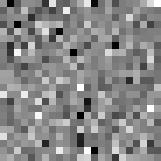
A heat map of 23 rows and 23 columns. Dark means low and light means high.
Grain: fine. Odd rows or columns: none. Average level on the scale: 50%. Stripes: none. Seam: none. Mirror symmetry: none.
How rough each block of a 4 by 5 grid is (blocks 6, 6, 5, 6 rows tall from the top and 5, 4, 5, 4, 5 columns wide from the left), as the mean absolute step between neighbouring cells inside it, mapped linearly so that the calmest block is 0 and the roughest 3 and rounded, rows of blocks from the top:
23101 | 10111 | 12201 | 11211
